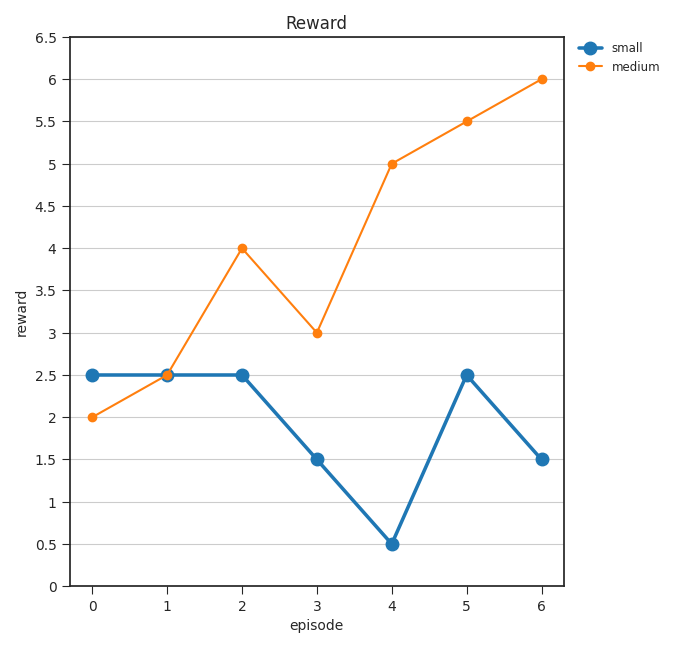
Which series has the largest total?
medium
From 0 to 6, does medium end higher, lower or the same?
higher
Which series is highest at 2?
medium
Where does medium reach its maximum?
6
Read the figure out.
Title: Reward
x-axis: episode, ticks 0 1 2 3 4 5 6
y-axis: reward, ticks 0 0.5 1 1.5 2 2.5 3 3.5 4 4.5 5 5.5 6 6.5
Legend: small, medium
Values:
small: 2.5 2.5 2.5 1.5 0.5 2.5 1.5
medium: 2 2.5 4 3 5 5.5 6
